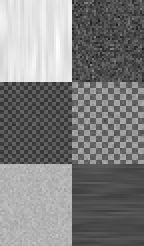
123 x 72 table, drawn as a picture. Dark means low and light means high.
The table splits into 3 rows of 2 panels. Panel 1,1: very high, streaked downward, faint in contrast. Panel 1,2: low, fine-grained. Panel 2,1: low, checkered. Panel 2,2: middling, checkered, strong in contrast. Panel 3,1: high, fine-grained, faint in contrast. Panel 3,2: low, streaked across, faint in contrast.
